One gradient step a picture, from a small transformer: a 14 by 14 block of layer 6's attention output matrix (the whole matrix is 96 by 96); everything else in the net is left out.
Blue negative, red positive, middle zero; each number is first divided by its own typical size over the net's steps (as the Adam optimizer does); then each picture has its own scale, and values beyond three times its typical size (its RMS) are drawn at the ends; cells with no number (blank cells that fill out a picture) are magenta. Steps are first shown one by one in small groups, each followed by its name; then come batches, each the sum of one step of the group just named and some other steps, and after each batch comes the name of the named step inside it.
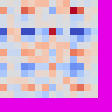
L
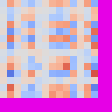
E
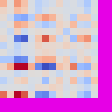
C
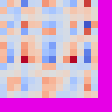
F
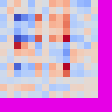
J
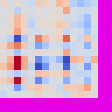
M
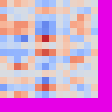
C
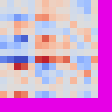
C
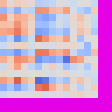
M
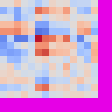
J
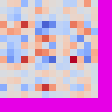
F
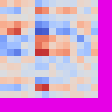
L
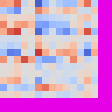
F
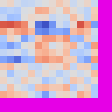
E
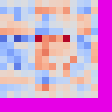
J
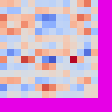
F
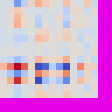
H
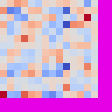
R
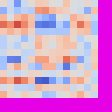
H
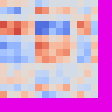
R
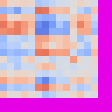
R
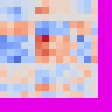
R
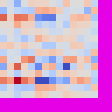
H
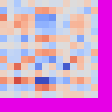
H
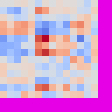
R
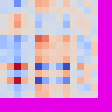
H
